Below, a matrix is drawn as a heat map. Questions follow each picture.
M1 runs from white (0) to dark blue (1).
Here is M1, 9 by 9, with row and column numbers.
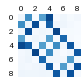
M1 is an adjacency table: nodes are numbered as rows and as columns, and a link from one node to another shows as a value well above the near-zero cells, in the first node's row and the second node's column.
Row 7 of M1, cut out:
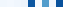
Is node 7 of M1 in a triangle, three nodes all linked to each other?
no
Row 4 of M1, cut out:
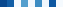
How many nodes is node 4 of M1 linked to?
5
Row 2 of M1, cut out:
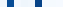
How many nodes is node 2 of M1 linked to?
2
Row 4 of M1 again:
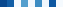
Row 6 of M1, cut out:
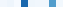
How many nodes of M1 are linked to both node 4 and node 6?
2
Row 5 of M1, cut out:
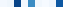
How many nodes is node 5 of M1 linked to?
3
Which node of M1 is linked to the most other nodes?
node 4
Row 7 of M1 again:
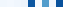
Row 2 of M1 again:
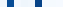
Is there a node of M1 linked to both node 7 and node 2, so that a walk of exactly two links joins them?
no
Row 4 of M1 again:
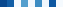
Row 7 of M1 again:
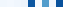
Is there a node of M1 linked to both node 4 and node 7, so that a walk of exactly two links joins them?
no
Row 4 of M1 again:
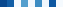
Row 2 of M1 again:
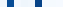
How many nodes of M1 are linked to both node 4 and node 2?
2
